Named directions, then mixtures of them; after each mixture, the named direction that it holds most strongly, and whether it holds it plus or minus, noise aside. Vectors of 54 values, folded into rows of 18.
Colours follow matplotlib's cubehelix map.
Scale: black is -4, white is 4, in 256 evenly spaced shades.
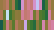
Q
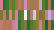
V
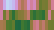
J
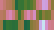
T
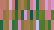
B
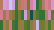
B, plus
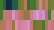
J, minus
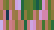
Q, minus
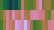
J, minus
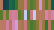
V, plus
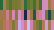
V, minus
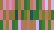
B, plus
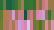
J, minus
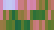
J, plus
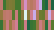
V, plus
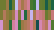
B, minus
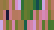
Q, minus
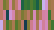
Q, minus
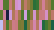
Q, minus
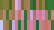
B, minus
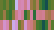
T, minus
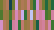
B, minus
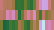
T, plus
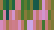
Q, minus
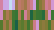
J, plus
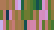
Q, minus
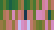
J, minus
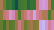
T, plus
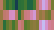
T, plus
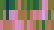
J, minus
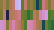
Q, minus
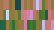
Q, plus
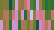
B, minus
